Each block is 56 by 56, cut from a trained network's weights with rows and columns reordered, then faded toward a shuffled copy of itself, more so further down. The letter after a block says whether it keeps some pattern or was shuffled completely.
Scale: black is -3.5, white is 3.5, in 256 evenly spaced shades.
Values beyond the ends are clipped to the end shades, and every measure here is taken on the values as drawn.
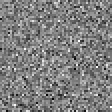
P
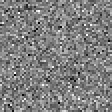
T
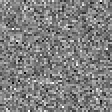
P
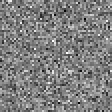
P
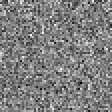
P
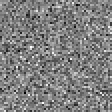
T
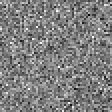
T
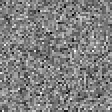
T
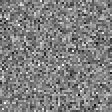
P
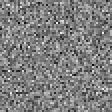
P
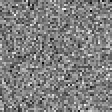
P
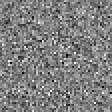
P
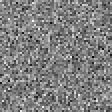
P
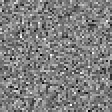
T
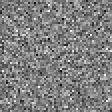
T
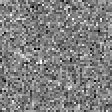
T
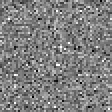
P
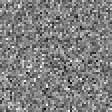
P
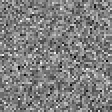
T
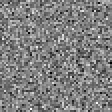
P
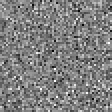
T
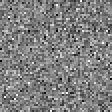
P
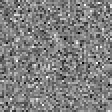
T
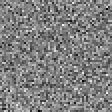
T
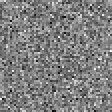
P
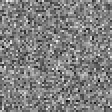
T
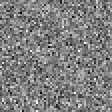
T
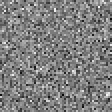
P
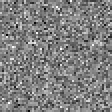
T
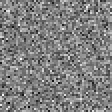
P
